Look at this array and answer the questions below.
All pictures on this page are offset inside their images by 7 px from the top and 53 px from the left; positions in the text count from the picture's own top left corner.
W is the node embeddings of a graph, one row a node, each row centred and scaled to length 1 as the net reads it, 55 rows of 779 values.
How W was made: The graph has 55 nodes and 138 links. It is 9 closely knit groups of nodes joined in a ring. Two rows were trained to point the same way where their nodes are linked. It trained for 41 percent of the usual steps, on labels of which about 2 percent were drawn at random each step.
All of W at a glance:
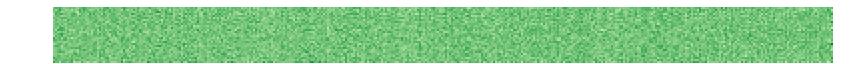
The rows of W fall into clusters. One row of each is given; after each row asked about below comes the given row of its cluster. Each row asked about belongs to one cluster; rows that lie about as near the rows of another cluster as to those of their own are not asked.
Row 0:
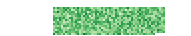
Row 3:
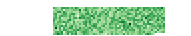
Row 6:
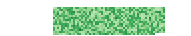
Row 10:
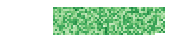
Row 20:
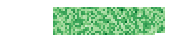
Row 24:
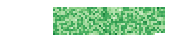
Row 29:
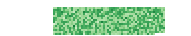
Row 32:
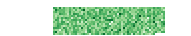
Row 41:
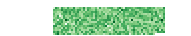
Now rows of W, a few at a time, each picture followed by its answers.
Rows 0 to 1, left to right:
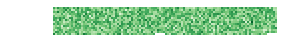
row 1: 29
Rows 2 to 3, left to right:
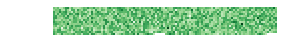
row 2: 20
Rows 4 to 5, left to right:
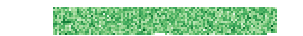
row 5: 41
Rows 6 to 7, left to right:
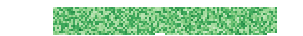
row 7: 6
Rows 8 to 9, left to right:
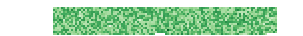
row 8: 41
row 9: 24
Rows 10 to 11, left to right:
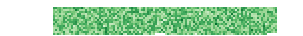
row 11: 6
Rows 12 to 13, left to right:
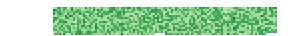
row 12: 29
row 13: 24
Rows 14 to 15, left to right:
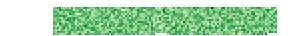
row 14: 6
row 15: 3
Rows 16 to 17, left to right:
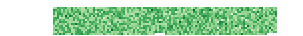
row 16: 29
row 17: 32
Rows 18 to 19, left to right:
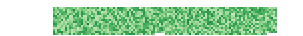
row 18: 20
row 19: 41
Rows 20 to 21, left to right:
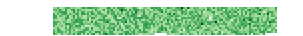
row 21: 6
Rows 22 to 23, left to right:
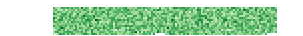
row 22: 3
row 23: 3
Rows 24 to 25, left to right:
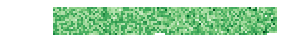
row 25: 20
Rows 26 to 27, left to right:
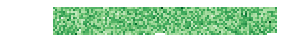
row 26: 3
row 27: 6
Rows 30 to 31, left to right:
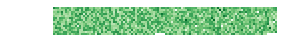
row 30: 0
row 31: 10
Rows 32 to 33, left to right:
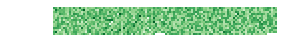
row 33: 0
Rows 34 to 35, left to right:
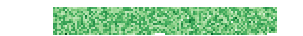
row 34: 24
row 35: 20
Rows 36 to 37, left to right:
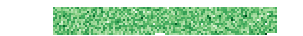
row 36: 3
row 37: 6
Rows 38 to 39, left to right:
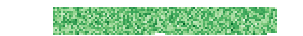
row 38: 10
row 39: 41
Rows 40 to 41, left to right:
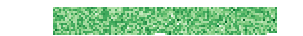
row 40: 24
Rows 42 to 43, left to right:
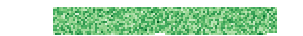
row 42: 29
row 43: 3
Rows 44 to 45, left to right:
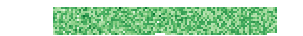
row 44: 3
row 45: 6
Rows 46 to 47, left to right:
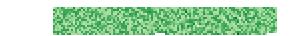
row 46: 41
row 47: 20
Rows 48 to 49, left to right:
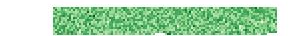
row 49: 41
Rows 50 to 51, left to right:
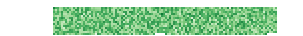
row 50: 0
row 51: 32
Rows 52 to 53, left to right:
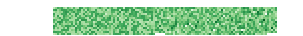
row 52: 41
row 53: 10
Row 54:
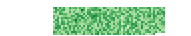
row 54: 32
